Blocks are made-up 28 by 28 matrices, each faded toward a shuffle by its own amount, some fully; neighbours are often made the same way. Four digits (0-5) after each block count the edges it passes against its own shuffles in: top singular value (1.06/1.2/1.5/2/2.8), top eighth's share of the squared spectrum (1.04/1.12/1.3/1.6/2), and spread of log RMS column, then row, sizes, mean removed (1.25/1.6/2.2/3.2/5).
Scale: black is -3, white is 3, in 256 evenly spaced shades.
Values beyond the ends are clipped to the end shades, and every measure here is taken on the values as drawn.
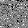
2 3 0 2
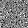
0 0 0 0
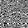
2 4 0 2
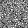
0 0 0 0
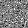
1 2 0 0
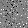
0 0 0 0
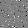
2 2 0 0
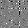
3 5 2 1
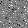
2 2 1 0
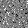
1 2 0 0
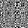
3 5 2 2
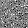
1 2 1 0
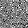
2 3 0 0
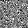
0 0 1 0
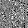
1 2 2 0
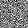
0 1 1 0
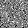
0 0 0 0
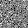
0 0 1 0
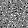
0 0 0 0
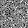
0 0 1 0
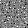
0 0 0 0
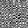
4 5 3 2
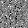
1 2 1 0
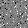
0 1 1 0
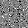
2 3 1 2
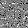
1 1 0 1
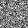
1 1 0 0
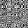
3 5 2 2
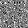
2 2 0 0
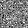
1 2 0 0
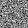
0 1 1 0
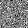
0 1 0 0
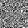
3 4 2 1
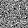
2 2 0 0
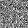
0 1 0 0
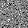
1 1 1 0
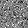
2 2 0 0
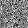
0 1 2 0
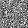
0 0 2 0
